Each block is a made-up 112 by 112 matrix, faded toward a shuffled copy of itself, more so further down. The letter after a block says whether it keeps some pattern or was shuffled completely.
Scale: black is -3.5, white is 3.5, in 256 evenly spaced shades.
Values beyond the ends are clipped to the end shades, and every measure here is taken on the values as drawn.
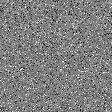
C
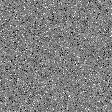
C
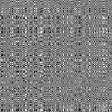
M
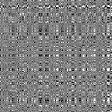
M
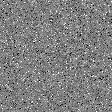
C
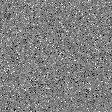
C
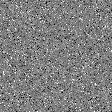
C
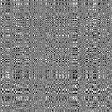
M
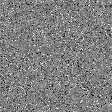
C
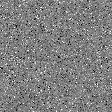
C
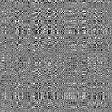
M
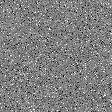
C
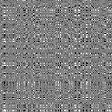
M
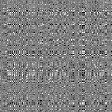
M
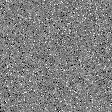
C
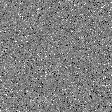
C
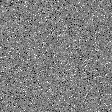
C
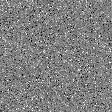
C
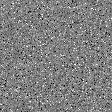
C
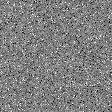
C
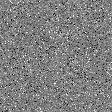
C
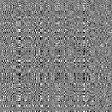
M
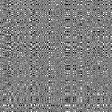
M
